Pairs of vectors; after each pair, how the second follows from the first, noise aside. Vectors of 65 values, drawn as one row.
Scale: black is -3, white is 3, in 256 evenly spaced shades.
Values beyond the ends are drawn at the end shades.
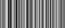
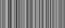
shrunk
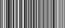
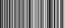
wrapped around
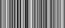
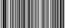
wrapped around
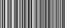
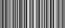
wrapped around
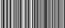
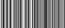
copied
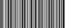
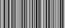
wrapped around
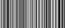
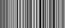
wrapped around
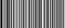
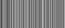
shrunk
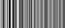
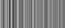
shrunk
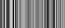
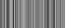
shrunk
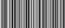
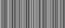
shrunk
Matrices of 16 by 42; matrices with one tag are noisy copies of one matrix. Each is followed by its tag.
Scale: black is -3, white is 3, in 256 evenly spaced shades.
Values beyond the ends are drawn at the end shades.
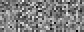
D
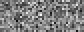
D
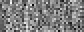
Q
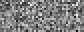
D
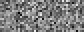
D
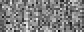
Q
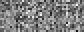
D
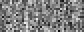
Q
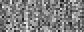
Q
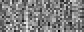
Q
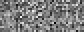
D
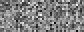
D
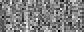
Q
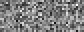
D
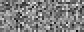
D
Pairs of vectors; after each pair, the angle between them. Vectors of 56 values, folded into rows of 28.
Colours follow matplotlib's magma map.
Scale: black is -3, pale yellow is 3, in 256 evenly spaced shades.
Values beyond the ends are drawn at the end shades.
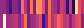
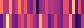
partly opposed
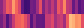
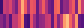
orthogonal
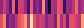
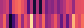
partly aligned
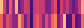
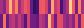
orthogonal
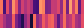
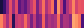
orthogonal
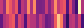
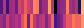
partly opposed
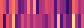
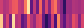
partly aligned
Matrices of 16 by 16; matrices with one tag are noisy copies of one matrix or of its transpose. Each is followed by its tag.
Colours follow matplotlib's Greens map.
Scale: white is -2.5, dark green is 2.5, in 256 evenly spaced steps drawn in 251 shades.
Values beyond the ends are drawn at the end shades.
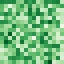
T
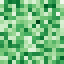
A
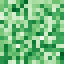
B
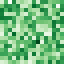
A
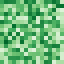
T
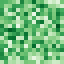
T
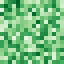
A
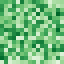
T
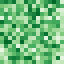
T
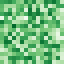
T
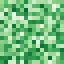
B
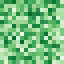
T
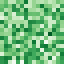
B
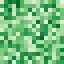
A
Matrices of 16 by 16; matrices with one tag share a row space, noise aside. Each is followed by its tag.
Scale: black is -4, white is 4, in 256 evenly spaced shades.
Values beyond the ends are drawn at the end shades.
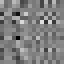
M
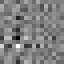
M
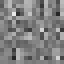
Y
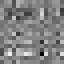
Y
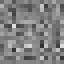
Y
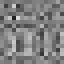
Y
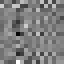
M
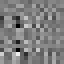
M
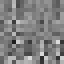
Y
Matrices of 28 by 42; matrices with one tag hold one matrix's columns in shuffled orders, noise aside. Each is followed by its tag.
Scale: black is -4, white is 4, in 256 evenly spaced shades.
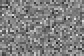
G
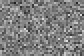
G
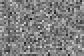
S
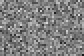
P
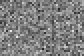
S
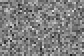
P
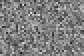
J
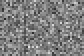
S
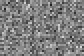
S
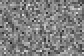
J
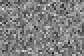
J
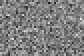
G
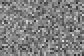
G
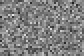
G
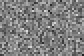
P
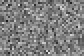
J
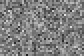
P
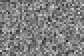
J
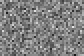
P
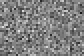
P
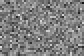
G
